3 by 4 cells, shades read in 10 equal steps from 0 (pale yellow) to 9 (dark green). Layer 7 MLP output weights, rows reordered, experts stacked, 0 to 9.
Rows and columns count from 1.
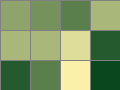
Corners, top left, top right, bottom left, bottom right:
4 3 8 9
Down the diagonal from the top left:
4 3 0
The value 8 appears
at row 2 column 4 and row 3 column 1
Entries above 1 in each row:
4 3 3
